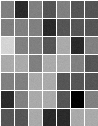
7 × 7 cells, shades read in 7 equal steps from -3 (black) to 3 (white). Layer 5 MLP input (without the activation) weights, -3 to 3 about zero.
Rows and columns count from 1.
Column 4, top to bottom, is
-1 -2 -1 1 1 1 -2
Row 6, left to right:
-2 0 1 1 -1 -3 0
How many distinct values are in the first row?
3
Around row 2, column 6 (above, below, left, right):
-1 -2 -1 -1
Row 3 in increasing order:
-2 -1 0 0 0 1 2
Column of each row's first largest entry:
1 1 1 1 3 3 3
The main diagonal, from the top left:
0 0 0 1 -1 -3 1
